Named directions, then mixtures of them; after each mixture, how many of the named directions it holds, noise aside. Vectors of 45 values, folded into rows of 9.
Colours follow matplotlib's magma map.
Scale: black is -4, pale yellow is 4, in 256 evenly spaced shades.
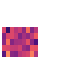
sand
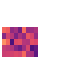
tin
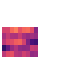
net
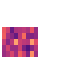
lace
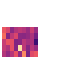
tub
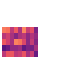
three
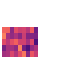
three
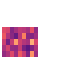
one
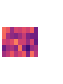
three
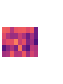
three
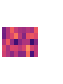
one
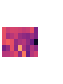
two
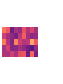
two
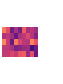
two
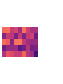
two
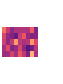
one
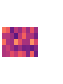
two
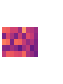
two
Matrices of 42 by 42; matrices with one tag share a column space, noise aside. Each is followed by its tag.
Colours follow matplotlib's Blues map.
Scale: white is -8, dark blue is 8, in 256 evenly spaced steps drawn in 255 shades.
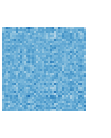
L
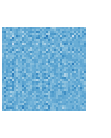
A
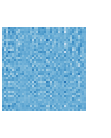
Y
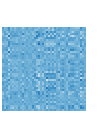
A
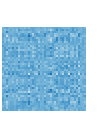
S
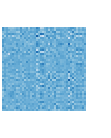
A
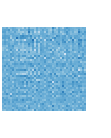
Y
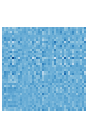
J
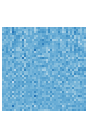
Y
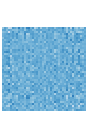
L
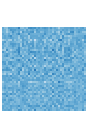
Y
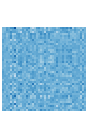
L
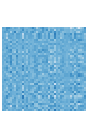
L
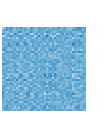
A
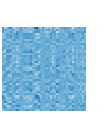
L
